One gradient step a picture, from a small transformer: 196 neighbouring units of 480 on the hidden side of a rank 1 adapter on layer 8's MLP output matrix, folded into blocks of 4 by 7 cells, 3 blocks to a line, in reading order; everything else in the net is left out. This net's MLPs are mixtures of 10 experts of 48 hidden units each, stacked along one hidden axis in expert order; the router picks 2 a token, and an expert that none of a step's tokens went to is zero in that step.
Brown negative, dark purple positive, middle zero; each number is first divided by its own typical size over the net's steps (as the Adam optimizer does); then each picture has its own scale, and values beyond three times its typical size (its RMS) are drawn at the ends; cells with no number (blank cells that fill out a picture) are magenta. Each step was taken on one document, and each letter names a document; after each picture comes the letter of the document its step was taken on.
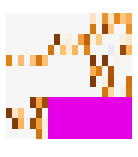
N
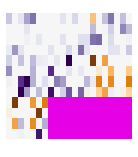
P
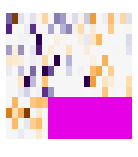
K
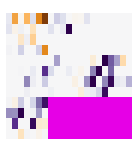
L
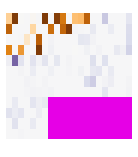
K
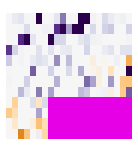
P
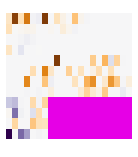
L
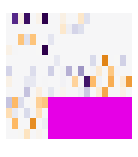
L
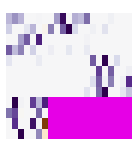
P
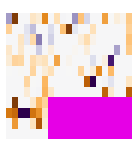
K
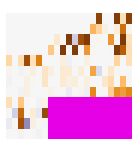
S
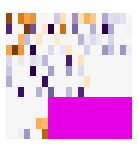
P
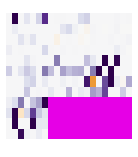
L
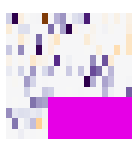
K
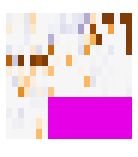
N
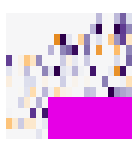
S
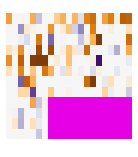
N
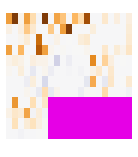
K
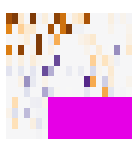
K
